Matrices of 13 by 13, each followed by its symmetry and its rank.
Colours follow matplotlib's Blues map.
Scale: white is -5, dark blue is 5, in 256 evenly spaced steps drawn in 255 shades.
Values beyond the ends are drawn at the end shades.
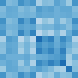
symmetric, rank two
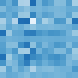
neither, rank two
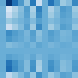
neither, rank one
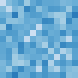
symmetric, full rank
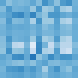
neither, rank two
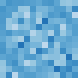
symmetric, full rank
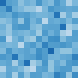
symmetric, full rank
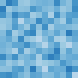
symmetric, full rank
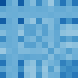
symmetric, rank two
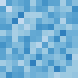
symmetric, full rank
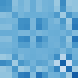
symmetric, rank two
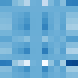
neither, rank one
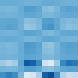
neither, rank one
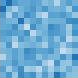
symmetric, full rank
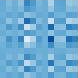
neither, rank one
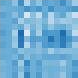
neither, rank two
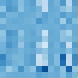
neither, rank two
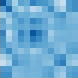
symmetric, rank two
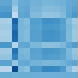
neither, rank one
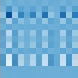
neither, rank one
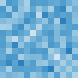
symmetric, full rank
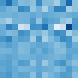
neither, rank two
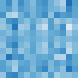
neither, rank two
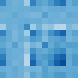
symmetric, rank two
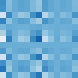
neither, rank one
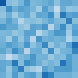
symmetric, full rank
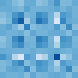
symmetric, rank two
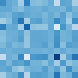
symmetric, rank two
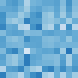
neither, rank two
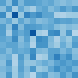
symmetric, rank two
